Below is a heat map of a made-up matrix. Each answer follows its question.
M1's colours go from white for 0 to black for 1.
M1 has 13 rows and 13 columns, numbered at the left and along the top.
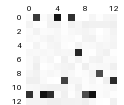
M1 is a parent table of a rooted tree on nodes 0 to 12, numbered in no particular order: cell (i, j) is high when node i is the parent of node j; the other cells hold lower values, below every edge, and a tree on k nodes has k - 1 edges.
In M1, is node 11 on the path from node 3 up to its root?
yes
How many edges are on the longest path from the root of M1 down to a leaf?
3
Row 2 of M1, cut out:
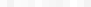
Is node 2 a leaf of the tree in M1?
yes
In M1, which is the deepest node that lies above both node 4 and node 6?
0
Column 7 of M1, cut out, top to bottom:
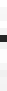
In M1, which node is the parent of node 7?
5
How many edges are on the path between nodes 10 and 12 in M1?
4
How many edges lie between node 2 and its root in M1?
1
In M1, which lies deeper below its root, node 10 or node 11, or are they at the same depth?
node 10
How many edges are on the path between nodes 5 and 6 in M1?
4
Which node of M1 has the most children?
11
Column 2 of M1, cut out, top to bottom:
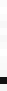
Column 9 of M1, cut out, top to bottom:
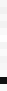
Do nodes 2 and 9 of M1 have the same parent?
yes
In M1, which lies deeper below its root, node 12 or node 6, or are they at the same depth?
the same depth
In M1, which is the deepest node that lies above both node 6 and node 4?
0
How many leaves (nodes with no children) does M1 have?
8
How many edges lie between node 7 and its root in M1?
3
